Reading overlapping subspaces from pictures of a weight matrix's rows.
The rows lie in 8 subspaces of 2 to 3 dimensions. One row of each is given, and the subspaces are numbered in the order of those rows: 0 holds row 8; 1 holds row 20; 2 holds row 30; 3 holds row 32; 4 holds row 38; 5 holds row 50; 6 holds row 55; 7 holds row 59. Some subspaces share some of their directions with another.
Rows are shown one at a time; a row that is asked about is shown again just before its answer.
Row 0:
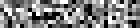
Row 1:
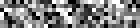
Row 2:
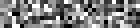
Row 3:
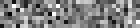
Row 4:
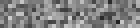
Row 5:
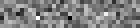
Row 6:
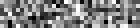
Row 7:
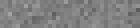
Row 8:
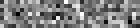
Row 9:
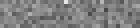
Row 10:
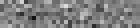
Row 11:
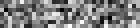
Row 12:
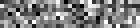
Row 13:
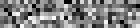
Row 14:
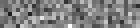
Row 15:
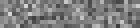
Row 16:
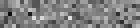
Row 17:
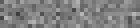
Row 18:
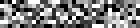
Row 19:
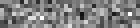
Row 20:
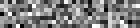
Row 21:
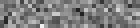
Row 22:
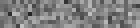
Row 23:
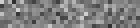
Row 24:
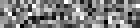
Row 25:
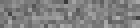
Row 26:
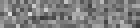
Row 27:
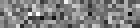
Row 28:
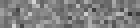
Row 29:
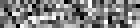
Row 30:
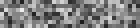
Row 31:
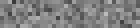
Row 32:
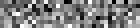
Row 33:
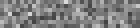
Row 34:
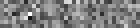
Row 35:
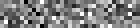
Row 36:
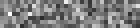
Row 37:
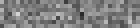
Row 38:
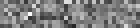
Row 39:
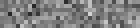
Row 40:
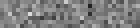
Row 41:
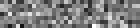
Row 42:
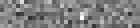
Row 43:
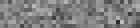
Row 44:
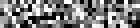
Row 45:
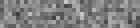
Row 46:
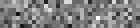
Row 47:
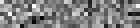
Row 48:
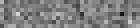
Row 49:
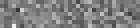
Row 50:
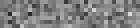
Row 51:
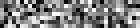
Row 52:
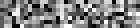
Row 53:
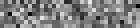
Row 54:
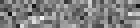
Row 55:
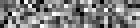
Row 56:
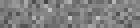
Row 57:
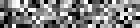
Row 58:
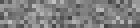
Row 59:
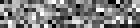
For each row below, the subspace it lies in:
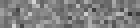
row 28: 5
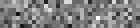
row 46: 3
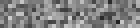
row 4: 2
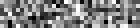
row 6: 7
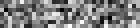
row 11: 2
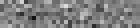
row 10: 1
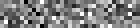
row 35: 6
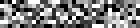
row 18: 1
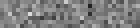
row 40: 6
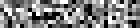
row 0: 2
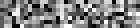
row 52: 5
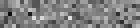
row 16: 3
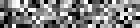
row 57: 3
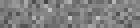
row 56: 3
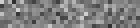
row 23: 1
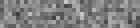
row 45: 0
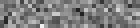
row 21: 6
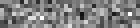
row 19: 1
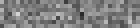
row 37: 0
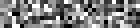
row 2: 5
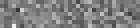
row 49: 5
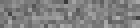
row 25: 2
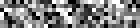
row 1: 2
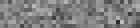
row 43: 7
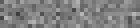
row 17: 0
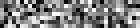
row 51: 6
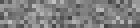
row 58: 7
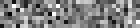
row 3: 4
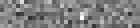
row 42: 1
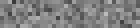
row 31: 2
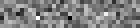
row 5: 2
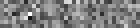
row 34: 4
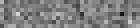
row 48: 0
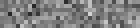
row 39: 1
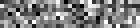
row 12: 1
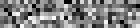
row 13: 4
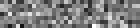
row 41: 1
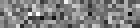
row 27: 6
